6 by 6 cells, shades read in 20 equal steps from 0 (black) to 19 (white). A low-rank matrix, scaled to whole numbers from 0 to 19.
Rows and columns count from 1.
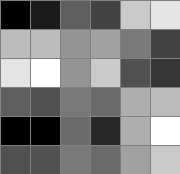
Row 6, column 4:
8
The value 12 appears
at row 2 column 4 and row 6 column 5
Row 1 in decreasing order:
17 15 7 5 2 0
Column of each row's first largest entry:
6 1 2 6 6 6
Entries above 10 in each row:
2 4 4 2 2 2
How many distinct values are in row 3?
6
